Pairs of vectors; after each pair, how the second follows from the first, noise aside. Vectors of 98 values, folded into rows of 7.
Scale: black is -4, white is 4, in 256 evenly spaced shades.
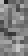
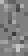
partly zeroed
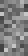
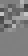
partly zeroed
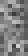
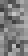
negated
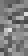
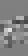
partly zeroed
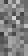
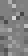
partly zeroed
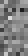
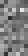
negated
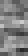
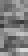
negated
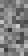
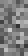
negated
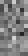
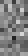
negated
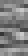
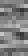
negated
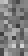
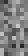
negated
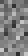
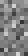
negated
